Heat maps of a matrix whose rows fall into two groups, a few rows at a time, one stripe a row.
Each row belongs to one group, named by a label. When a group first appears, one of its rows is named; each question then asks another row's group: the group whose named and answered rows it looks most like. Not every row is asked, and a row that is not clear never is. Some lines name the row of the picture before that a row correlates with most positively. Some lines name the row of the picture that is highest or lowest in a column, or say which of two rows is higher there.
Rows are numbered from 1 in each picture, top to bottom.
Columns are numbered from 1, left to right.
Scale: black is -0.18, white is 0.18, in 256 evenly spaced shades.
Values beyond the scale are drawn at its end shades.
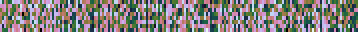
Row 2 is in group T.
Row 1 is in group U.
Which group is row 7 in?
U
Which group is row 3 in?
T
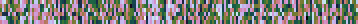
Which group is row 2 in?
T
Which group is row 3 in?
T
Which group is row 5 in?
T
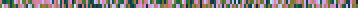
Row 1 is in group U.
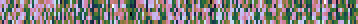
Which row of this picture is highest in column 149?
3
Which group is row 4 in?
T
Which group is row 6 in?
U
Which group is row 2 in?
T
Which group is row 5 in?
T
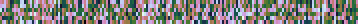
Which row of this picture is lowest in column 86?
3
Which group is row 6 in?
T
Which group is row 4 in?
T
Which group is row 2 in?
T
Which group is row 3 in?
U
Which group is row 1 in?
T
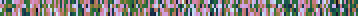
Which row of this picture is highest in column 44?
3
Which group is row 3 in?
U
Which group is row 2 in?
T
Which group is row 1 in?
U
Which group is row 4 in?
U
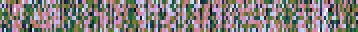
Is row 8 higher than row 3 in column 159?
Yes
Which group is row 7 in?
U
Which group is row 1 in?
T
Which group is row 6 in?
U
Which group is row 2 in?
U
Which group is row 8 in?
U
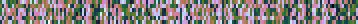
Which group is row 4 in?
T
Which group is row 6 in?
T
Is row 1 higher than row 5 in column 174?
Yes
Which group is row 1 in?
T
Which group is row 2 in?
U
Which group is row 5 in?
U
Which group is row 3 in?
T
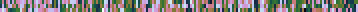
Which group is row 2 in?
T
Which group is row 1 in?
T
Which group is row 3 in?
T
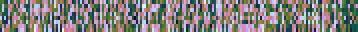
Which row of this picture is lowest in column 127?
4
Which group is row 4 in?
U
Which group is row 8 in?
T
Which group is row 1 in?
U
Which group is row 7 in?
T
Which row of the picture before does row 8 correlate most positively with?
1
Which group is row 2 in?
T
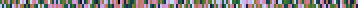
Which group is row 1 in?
T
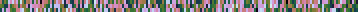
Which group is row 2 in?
U
